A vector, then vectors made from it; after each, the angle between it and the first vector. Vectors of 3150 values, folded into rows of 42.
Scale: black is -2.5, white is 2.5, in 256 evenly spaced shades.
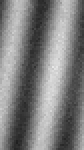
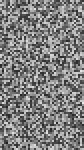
orthogonal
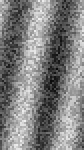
nearly opposite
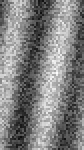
nearly parallel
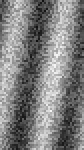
nearly parallel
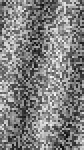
partly aligned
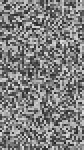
orthogonal
